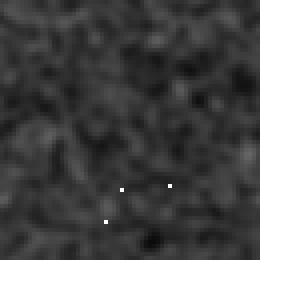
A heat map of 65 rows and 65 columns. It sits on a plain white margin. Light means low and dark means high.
No overall slope runs across the table. On average the colour sits 80% of the way up the scale. Values change most from cell to cell in the bottom middle. The values are skewed, with a long tail toward low values. Three lone cells stand out, each far lower than its neighbours. The field is mottled with small blotches. No single row or column stands out from its neighbours. The halves do not mirror each other.
